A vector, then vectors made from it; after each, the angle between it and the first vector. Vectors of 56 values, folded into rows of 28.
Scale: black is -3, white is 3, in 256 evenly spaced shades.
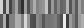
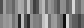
partly opposed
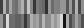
nearly opposite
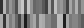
nearly opposite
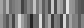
partly aligned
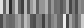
nearly parallel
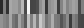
partly opposed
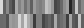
partly aligned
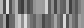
nearly parallel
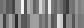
partly opposed
